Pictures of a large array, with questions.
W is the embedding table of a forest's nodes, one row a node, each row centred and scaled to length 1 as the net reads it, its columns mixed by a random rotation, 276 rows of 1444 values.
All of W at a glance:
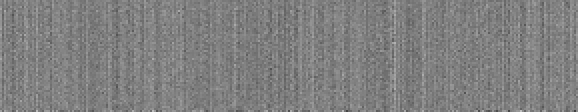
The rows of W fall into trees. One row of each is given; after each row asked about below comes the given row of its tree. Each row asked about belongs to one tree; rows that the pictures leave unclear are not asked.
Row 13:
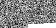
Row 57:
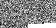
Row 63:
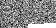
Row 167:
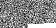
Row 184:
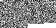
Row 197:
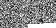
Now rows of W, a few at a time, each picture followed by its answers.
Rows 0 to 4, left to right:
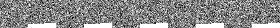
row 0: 13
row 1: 57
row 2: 57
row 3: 167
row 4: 184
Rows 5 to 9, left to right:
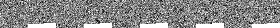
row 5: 13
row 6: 197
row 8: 57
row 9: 197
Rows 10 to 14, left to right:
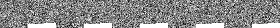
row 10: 167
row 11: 57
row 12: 197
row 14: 57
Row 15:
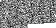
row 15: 13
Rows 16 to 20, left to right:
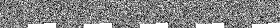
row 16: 13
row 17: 167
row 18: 184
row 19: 184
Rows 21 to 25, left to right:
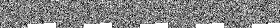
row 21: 197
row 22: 184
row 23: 63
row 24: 184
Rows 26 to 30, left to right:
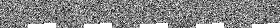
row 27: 57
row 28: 197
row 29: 57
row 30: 197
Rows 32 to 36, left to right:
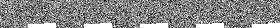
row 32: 184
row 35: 167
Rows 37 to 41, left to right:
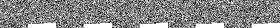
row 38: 167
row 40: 184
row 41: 184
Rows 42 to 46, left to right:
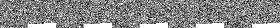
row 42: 57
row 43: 167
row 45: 197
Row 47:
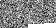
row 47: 167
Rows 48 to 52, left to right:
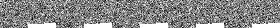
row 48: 184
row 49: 57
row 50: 184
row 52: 57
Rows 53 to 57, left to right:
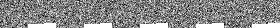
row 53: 167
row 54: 13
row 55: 167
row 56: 197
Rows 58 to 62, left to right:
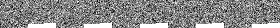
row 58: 63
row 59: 13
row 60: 197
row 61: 184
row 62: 197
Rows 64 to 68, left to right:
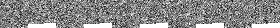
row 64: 63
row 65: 197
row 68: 197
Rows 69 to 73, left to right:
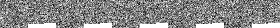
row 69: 13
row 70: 57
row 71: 184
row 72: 57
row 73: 57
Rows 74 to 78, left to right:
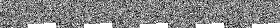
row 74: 184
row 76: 167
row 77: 184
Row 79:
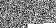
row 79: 167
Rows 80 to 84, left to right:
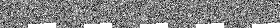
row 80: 57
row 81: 57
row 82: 57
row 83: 197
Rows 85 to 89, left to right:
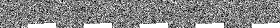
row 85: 197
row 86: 184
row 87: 197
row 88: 184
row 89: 184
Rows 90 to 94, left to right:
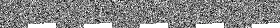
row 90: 57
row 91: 197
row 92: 184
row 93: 167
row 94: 197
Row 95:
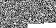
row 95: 184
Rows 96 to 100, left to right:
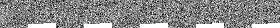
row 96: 13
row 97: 167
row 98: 13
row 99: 57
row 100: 197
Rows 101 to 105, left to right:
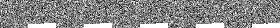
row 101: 184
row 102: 13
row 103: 13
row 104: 184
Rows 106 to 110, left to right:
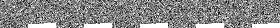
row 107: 57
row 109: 197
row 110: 13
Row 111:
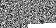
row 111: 197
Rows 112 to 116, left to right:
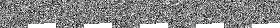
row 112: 13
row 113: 63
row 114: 57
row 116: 197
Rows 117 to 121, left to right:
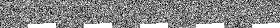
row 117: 197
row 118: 184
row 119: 57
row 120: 13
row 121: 57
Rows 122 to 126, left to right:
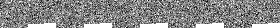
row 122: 13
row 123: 13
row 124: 57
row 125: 184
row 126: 63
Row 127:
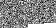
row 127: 13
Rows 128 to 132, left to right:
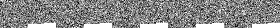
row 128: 184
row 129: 63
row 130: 57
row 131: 167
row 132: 57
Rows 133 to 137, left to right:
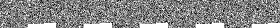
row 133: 13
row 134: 167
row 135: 184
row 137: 167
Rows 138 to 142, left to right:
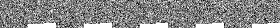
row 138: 167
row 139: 57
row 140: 184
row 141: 184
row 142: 197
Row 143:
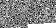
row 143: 13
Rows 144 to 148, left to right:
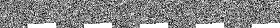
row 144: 167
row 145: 57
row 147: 57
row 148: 184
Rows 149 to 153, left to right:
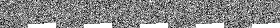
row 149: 57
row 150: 13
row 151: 167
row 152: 13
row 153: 57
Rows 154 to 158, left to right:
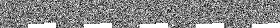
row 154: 57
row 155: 167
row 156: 57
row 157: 197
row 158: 167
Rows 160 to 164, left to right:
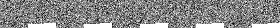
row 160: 57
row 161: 197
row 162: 63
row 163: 167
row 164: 13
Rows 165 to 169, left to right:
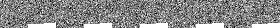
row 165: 13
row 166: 63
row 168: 197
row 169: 13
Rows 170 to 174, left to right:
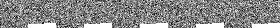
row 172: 167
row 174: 184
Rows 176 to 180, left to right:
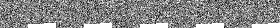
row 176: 197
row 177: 184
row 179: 13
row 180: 13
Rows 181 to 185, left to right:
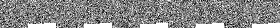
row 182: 197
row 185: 57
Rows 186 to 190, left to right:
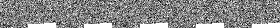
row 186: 184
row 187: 57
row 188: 57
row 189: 57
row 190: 184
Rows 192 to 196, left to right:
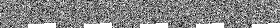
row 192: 197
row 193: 184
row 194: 197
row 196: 167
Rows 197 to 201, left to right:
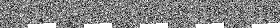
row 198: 57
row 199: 57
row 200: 197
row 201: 197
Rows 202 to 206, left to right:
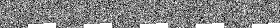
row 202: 63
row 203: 13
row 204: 167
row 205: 184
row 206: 57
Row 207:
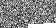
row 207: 63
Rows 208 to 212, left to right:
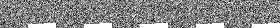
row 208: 57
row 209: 63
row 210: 197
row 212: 184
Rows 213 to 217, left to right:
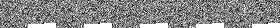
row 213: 57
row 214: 57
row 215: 197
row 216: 197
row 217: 57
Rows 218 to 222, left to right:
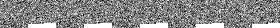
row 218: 57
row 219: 57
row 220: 57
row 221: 167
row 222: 57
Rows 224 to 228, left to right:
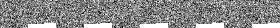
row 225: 167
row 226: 13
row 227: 184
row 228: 184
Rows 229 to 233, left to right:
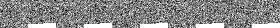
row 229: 197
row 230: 197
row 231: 57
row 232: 197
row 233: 167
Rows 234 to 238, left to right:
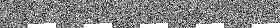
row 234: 167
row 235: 197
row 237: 63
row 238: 167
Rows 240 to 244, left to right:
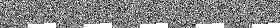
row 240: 184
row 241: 13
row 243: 63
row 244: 57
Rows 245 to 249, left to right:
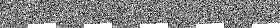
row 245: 13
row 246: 57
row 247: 57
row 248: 197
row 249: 63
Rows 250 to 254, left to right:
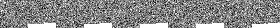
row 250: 184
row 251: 63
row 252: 13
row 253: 184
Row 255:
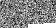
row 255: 13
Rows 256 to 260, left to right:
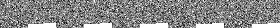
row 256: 63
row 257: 167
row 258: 197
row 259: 57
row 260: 63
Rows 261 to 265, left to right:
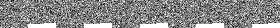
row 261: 197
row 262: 184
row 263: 57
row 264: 197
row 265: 57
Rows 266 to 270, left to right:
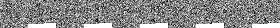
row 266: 197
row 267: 197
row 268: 197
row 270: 197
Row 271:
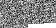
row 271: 13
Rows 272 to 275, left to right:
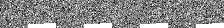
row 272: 167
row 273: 57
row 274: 13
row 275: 57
